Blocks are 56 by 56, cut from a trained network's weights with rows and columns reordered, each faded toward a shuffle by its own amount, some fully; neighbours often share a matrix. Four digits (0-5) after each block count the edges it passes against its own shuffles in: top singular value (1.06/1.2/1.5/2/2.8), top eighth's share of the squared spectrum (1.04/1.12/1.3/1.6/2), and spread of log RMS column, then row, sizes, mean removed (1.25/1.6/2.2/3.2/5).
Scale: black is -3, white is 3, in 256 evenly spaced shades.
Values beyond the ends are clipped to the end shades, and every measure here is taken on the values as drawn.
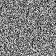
0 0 0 0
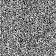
1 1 0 0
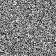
0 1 0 0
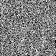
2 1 0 0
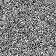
0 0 0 0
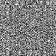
3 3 1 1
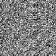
3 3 1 0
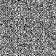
3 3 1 0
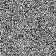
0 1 0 0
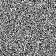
0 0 0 0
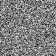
1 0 0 0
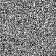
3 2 0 0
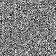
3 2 1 0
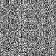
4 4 2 1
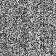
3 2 0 0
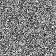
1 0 0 0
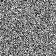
0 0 0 0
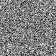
1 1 0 0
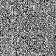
2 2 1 0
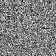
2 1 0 0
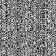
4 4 2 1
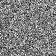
0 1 0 0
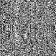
3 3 2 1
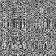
4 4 2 1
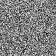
0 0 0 0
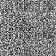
3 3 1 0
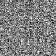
3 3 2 1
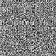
3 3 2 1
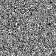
2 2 0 1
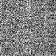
3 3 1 0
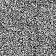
1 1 0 0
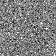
0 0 0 0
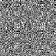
4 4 2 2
